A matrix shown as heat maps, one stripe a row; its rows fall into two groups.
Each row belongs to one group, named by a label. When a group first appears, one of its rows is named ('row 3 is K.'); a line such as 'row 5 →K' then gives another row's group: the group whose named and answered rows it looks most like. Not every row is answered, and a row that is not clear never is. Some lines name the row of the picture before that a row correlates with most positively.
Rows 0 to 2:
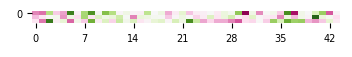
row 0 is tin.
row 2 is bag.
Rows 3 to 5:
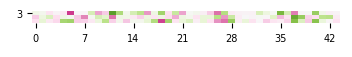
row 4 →bag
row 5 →bag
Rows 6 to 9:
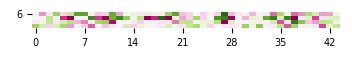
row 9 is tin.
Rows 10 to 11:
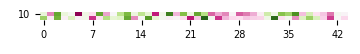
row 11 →tin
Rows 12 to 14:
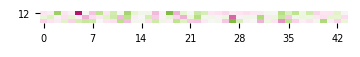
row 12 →bag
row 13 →bag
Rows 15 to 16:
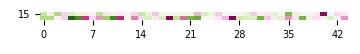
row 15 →tin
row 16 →bag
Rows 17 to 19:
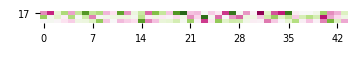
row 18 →tin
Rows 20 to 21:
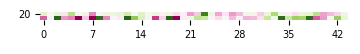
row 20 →tin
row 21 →bag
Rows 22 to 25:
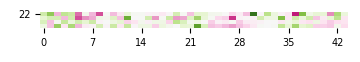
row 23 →bag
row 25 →bag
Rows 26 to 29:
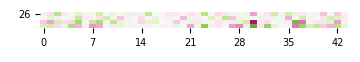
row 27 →bag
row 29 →tin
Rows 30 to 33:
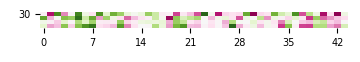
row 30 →tin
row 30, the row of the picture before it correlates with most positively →26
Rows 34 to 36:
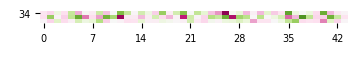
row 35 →bag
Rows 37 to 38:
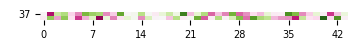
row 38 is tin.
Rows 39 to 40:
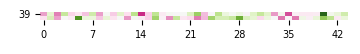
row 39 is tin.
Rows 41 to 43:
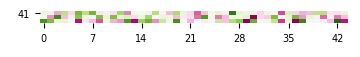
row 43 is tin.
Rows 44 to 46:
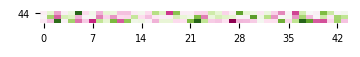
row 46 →bag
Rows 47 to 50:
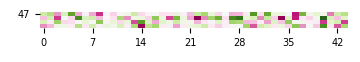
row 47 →tin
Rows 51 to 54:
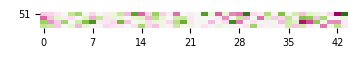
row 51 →tin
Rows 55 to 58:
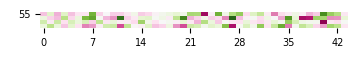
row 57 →tin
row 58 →bag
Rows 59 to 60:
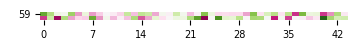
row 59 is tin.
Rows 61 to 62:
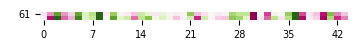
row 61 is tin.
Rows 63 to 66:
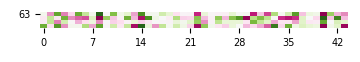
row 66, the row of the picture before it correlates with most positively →62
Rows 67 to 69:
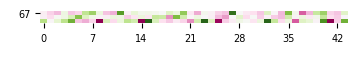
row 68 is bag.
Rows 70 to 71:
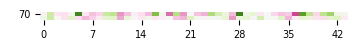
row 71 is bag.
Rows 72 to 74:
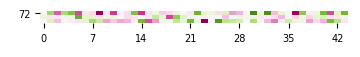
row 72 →tin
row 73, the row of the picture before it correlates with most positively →70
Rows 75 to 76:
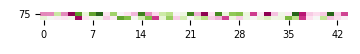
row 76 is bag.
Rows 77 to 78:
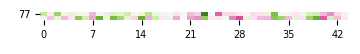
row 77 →tin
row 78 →tin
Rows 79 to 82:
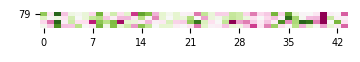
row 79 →tin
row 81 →bag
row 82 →tin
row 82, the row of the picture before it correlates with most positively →78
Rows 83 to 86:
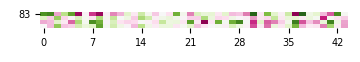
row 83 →tin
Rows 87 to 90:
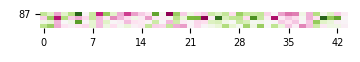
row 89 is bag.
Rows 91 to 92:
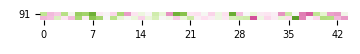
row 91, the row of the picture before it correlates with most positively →89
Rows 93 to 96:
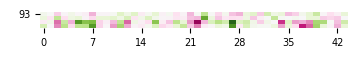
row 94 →tin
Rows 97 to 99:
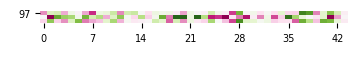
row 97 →bag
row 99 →bag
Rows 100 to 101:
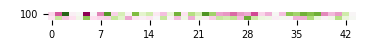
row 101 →bag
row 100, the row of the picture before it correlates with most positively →98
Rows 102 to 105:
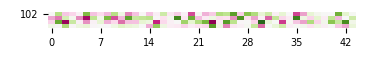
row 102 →bag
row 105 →tin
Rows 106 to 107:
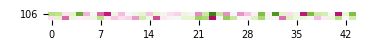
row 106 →tin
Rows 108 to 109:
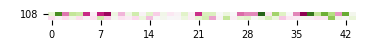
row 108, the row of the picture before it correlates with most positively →106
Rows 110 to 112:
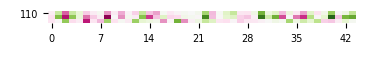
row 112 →bag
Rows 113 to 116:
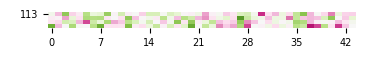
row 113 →tin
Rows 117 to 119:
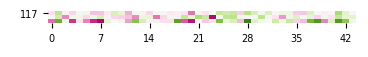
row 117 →bag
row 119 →bag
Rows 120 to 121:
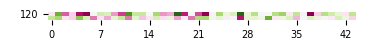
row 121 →bag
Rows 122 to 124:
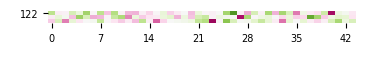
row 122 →bag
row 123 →bag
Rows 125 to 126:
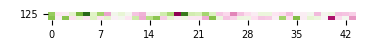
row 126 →tin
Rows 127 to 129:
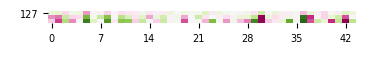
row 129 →tin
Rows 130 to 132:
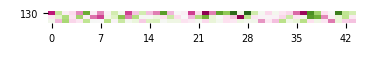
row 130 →bag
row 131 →bag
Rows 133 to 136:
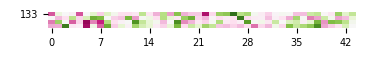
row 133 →bag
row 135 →bag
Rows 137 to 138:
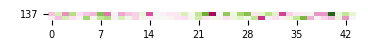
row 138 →tin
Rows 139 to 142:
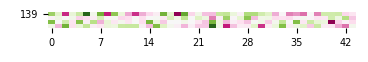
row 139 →bag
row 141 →tin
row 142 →tin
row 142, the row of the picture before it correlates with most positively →138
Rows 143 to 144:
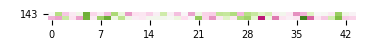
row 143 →bag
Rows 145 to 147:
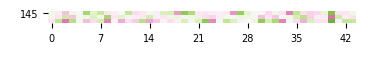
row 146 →tin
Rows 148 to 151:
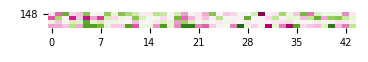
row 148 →tin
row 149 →bag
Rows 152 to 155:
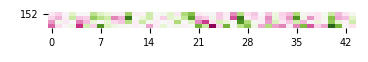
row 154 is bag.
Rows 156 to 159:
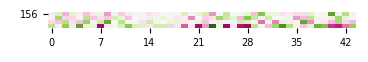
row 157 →bag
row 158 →tin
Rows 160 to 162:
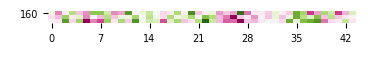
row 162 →bag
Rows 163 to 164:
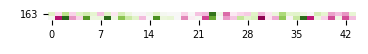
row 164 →tin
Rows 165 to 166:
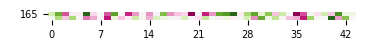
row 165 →bag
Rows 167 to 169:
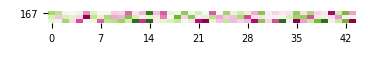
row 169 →tin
